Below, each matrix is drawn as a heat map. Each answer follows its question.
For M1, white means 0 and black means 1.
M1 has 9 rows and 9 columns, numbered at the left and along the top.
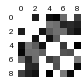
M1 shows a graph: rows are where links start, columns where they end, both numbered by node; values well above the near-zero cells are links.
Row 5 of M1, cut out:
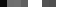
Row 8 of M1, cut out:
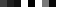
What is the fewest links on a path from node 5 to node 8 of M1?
2
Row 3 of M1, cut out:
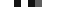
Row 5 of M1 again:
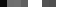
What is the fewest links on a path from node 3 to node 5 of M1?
1
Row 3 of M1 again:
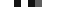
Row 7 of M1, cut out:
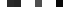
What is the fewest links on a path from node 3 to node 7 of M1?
2
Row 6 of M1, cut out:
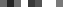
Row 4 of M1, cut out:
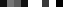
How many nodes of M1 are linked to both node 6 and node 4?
4
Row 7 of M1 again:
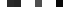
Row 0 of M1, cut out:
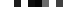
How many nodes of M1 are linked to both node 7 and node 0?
3
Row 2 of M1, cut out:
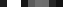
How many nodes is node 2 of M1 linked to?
7
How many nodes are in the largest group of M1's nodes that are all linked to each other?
5
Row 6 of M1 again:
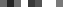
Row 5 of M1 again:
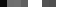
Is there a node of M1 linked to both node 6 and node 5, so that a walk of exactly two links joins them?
yes
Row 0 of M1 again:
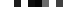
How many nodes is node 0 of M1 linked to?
5
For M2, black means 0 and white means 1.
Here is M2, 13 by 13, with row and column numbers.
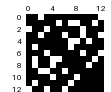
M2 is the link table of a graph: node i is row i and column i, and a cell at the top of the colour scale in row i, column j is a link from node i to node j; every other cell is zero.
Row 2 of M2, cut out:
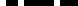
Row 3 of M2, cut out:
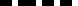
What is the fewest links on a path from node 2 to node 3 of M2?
1
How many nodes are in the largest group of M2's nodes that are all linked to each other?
3
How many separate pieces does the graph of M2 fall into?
2
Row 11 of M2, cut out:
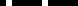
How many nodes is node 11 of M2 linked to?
2
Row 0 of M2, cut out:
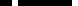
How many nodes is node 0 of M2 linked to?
2
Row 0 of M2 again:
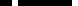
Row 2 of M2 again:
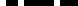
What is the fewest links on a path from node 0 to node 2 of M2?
1
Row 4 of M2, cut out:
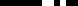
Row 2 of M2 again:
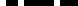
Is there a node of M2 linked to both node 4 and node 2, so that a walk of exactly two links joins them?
no
